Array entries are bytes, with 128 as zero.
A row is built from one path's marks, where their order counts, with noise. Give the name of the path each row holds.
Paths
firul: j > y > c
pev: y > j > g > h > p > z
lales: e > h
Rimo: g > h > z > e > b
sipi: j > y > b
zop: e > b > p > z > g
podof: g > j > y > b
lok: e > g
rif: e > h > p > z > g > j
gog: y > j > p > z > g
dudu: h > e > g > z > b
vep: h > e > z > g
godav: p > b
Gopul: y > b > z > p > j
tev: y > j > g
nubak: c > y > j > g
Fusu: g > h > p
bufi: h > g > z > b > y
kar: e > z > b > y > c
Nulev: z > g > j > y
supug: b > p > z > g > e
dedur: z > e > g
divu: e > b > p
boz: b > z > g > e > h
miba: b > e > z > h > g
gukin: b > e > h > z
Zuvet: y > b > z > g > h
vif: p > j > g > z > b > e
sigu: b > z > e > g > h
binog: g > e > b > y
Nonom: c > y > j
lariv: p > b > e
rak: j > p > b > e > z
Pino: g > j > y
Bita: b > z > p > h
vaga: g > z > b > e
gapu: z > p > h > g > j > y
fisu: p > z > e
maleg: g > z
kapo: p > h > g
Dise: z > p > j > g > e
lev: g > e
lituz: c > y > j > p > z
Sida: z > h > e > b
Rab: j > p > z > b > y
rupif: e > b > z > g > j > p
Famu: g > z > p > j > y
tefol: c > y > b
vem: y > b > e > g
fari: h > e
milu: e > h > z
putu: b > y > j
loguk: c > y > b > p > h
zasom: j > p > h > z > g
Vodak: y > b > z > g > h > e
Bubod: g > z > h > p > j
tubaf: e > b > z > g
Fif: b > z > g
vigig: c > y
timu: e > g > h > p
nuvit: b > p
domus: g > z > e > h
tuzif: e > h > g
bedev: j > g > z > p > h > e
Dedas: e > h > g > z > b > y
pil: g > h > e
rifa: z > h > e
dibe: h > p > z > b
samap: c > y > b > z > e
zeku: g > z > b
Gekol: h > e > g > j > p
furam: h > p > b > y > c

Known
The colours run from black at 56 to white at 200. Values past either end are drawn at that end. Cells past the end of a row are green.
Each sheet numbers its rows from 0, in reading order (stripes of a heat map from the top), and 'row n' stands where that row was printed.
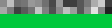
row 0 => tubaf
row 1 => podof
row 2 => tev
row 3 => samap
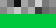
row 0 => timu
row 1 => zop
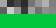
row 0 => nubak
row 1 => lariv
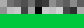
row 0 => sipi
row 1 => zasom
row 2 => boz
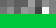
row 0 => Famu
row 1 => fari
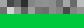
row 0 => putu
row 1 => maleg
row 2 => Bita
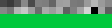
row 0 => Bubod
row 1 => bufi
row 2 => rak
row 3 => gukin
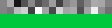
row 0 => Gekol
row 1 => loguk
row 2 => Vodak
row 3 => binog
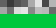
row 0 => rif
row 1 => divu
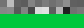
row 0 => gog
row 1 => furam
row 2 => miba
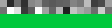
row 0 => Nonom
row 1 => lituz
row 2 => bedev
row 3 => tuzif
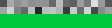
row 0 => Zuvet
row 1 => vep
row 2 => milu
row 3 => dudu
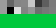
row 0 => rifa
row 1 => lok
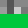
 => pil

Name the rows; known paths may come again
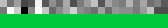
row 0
tefol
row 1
Gopul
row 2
Rab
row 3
nuvit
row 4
lev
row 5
vem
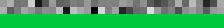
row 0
rak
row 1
lales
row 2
bedev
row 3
rifa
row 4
Fif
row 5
Pino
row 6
Bita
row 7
kapo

